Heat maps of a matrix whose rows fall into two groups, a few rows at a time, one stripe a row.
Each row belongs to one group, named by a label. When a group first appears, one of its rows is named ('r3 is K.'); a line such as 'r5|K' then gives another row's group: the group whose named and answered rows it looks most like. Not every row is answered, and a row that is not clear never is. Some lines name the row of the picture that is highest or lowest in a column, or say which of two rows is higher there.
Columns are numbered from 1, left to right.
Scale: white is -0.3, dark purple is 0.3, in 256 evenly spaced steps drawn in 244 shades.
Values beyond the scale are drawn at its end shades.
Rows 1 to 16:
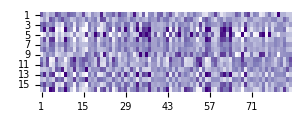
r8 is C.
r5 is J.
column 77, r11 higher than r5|No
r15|C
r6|C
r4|C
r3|C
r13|C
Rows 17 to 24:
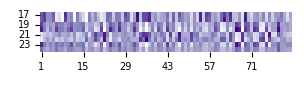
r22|J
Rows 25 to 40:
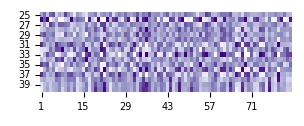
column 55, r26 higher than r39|No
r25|C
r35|C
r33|J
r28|J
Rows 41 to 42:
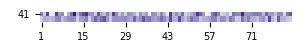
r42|J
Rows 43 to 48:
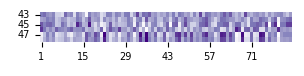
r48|J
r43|C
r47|J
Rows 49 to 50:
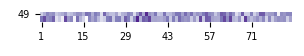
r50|C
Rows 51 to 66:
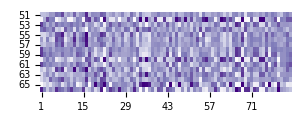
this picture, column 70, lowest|52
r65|J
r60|J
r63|J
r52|J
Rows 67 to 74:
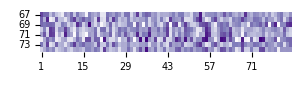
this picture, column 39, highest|72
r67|C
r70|C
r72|J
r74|J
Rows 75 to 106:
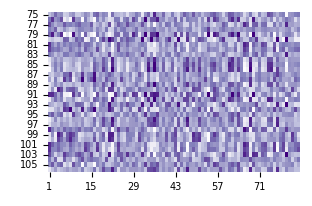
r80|J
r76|C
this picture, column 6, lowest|79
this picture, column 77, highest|80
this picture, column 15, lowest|79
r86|J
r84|J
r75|J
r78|C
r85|J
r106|J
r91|C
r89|J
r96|J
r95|C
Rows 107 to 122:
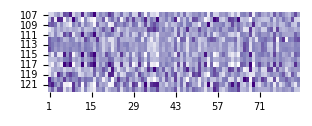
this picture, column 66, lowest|118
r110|J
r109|C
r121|C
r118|J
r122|C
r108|C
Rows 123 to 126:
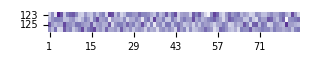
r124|J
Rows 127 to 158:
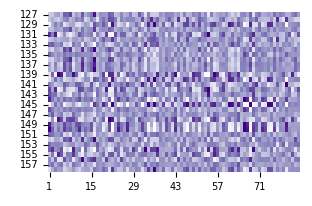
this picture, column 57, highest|139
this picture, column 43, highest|139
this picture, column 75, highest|145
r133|C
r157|C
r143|C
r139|C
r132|J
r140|J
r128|J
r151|C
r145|J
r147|C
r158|J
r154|C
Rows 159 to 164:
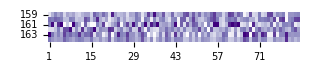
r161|C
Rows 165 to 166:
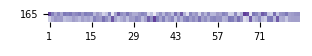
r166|J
